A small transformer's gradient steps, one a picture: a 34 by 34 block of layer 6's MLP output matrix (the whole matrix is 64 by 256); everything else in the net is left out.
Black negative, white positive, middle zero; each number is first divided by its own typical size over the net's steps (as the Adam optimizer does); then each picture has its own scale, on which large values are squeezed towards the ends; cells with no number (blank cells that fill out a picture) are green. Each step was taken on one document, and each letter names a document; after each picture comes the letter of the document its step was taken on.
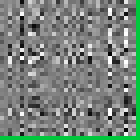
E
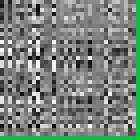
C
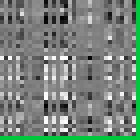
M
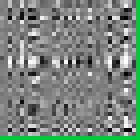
E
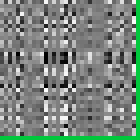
M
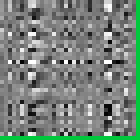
E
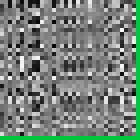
C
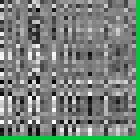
C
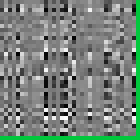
M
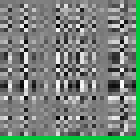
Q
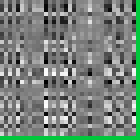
M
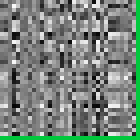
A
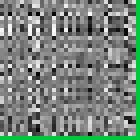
C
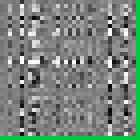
E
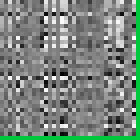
M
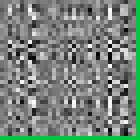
E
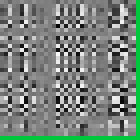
Q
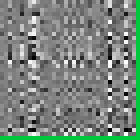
E
